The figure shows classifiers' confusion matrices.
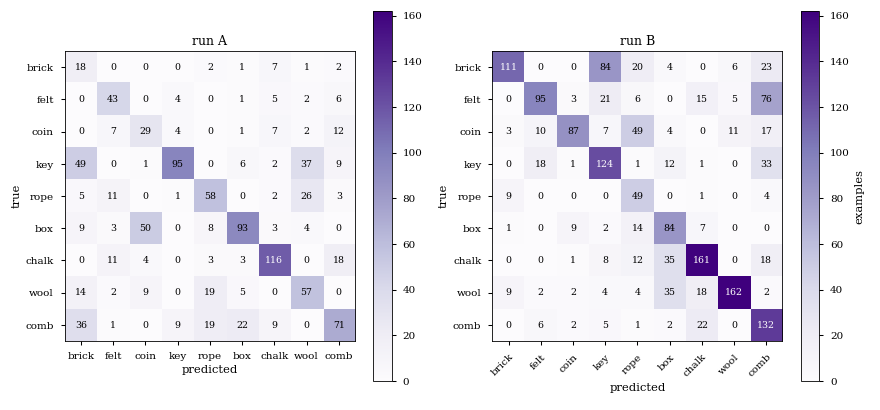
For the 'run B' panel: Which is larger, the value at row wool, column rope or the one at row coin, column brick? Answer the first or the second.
the first
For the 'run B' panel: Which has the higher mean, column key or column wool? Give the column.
key
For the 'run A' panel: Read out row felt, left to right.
0 43 0 4 0 1 5 2 6
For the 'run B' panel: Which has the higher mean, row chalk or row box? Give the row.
chalk
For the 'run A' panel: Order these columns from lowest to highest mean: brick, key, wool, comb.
key, comb, wool, brick
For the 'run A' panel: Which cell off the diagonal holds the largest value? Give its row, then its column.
box, coin
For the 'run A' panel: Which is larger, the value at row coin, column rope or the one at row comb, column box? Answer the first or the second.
the second
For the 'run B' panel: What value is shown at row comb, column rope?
1
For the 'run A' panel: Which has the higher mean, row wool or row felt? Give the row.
wool
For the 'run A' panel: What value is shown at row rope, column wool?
26
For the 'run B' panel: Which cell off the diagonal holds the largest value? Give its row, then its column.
brick, key
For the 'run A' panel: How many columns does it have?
9
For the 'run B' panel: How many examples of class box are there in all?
117
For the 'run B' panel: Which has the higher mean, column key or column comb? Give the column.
comb
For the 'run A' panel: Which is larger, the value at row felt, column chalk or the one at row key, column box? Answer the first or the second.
the second
